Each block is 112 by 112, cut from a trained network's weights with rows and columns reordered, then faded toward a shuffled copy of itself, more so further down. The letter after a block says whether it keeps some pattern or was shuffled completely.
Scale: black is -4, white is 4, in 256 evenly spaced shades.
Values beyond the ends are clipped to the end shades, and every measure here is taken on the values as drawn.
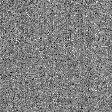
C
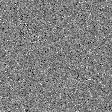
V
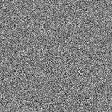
C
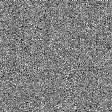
C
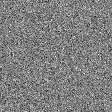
V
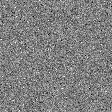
V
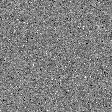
V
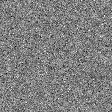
V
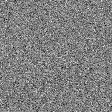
V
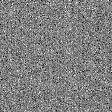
C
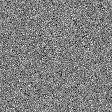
V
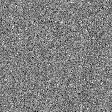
C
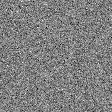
V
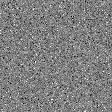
V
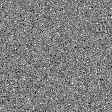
V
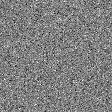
V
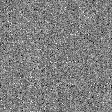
C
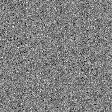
C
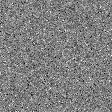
V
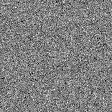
V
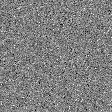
V
